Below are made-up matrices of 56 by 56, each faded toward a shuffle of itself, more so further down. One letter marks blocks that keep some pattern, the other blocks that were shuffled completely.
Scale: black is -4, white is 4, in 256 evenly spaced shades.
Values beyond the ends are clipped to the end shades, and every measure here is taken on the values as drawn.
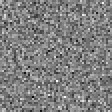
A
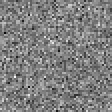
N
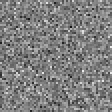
A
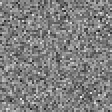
A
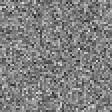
A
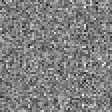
N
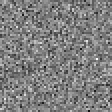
A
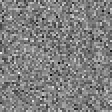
N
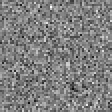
N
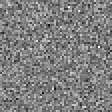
A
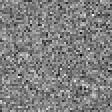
N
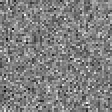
N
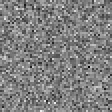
A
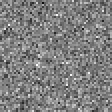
A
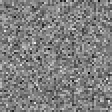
A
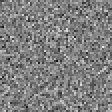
N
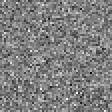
A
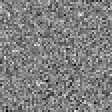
A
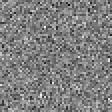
A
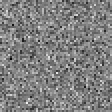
N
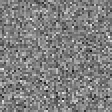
N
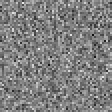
A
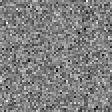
A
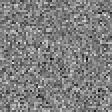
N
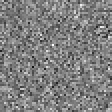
N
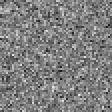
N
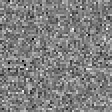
N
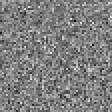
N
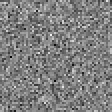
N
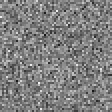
N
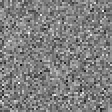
N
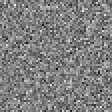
N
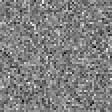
N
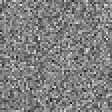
A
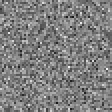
N
